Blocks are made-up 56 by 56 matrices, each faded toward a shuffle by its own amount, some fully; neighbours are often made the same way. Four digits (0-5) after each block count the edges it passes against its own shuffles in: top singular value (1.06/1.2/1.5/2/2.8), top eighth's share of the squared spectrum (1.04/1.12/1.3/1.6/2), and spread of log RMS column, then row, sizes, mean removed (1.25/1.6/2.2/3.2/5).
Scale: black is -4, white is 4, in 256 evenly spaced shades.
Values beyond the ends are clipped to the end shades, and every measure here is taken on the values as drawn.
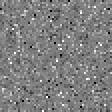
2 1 0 0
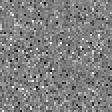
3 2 0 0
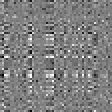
5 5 3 3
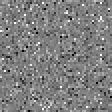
2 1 0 0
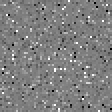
0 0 0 0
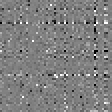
4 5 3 2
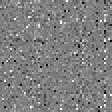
3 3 1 0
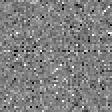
3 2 1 1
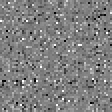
3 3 1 1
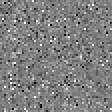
2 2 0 0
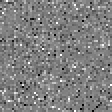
1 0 0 0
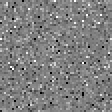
0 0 0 0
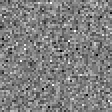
0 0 0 0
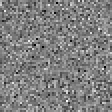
0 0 0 0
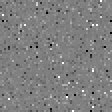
1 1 0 0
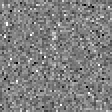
0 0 0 0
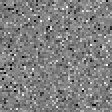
1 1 0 0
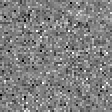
2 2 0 1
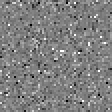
1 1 1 1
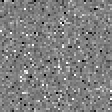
1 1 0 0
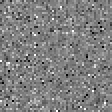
0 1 1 0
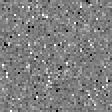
1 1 1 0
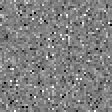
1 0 0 0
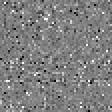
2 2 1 1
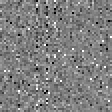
2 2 2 0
